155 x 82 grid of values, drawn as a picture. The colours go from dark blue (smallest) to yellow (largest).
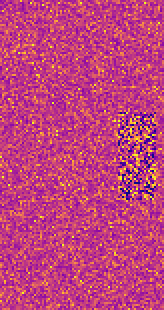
Roughest part: middle right. Average level on the scale: 50%. Odd patch: rougher, in the middle right. Grain: fine.
